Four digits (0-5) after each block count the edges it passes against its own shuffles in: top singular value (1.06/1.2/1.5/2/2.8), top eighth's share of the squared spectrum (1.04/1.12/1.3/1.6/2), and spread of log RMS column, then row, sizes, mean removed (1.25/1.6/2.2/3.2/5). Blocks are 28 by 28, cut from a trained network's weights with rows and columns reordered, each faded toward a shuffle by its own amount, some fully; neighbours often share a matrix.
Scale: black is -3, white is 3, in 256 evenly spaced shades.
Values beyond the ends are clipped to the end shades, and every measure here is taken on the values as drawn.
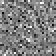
1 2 0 0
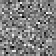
1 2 1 0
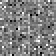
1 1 0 0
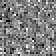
0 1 0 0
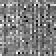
3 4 0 2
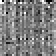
3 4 0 3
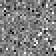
1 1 0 1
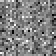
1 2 0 0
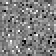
1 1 1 0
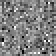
1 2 0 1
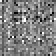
2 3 0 2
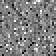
0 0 0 0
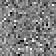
0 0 0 0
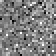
0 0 1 0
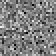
0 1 0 0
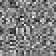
3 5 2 2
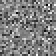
0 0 0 0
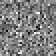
2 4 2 2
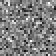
1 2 0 0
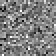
1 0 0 0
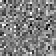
3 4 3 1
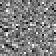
3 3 1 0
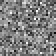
1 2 0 0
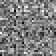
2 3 0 1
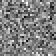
0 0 0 0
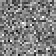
2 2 0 0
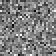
0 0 0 0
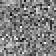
0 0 0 0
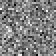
0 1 0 0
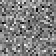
0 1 0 0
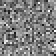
1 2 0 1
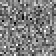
0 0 0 0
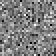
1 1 0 0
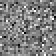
0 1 0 1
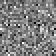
1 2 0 1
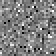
1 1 0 0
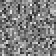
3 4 1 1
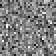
1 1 1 0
